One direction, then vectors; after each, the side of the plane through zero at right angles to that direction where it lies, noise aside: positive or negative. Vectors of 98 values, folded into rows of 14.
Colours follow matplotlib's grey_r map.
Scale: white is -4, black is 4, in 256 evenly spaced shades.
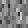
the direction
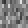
negative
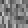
negative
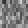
negative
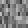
positive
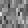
positive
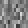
positive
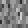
positive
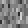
positive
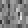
positive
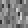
positive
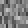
positive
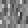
negative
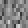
negative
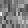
positive
